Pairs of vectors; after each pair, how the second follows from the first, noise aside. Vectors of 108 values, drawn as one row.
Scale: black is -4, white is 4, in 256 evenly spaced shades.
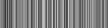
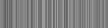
shrunk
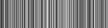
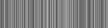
shrunk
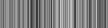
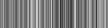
negated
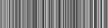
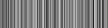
negated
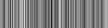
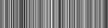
negated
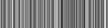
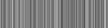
shrunk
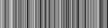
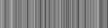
shrunk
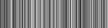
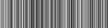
negated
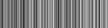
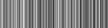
negated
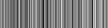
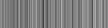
shrunk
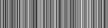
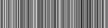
negated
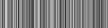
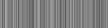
shrunk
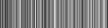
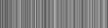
shrunk
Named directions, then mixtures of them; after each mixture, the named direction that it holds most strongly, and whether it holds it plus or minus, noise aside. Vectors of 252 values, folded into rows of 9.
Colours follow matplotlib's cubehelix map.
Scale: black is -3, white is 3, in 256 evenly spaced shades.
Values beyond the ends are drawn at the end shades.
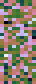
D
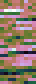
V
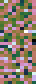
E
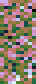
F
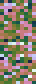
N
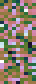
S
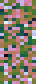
D, minus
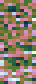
V, minus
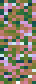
N, plus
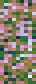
D, plus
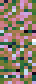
E, minus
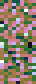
S, plus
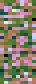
D, minus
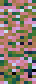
F, minus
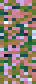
D, minus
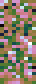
S, minus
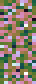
E, minus
